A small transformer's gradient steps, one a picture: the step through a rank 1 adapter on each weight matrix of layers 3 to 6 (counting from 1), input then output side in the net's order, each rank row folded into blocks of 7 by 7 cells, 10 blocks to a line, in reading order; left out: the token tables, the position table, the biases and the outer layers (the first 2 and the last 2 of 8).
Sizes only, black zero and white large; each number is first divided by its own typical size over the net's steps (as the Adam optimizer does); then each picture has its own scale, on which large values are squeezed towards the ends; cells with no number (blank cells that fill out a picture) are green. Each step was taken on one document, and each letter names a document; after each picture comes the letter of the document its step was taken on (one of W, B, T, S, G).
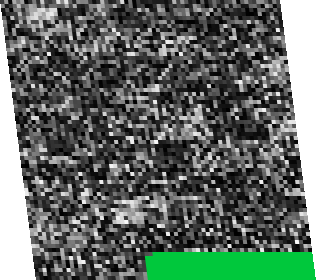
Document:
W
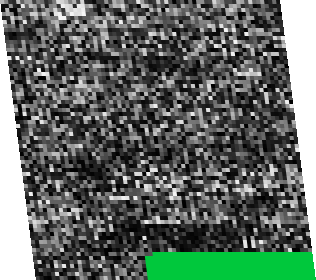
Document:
W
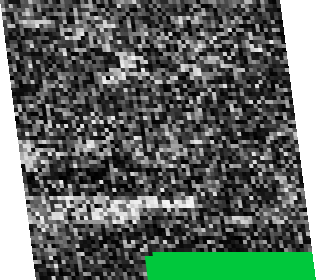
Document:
W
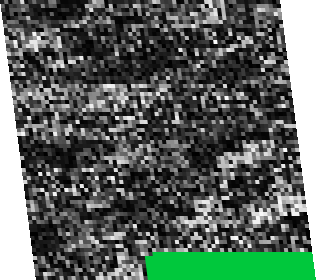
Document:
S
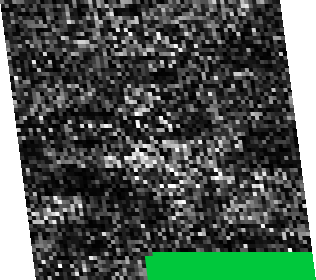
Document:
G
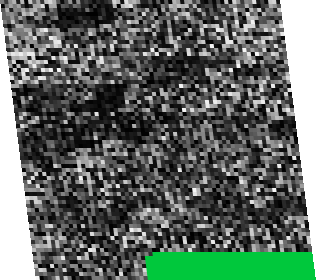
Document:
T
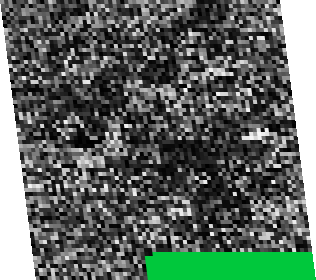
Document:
T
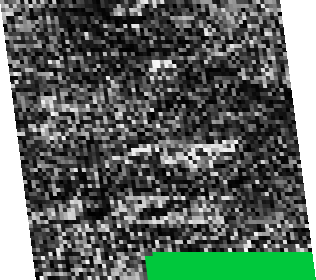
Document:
S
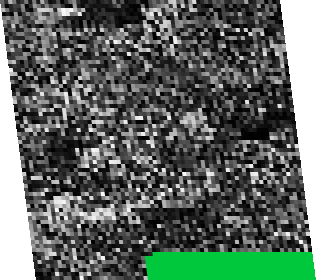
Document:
W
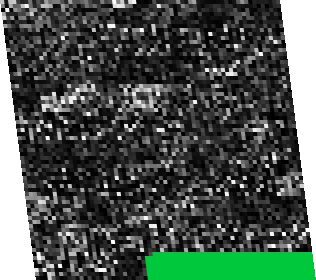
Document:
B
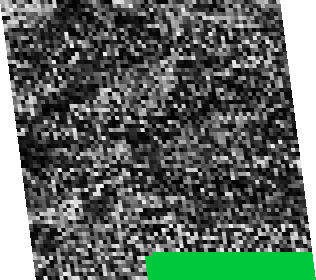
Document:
S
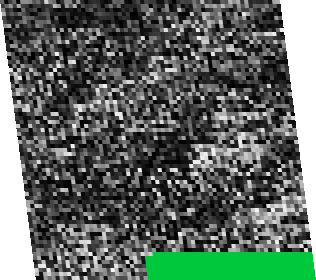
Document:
S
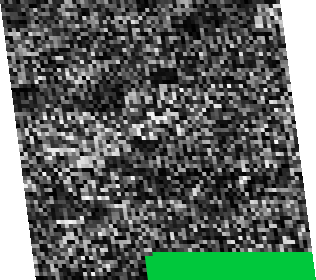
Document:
T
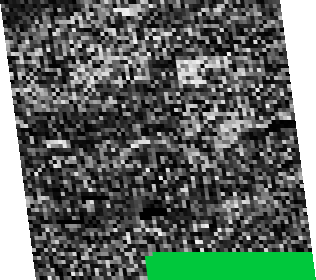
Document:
T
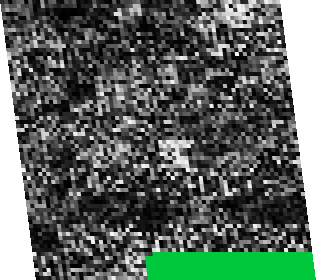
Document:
S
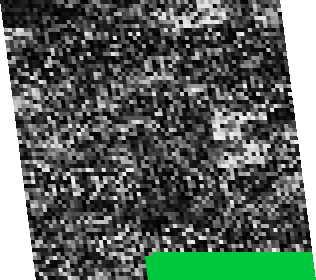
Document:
S
